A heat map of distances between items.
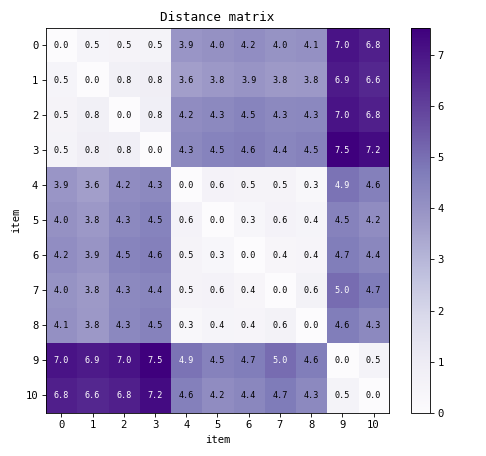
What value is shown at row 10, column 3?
7.2
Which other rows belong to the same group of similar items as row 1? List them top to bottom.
0, 2, 3
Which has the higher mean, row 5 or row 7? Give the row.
7
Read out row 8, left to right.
4.1 3.8 4.3 4.5 0.3 0.4 0.4 0.6 0.0 4.6 4.3
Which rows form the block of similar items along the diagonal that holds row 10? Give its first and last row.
9 to 10
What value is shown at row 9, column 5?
4.5
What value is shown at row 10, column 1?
6.6
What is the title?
Distance matrix
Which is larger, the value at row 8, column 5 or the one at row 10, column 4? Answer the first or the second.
the second
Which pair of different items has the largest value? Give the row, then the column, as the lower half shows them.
9, 3
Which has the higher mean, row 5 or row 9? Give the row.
9
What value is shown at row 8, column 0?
4.1
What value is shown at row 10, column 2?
6.8
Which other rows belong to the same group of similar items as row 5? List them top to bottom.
4, 6, 7, 8
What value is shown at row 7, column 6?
0.4
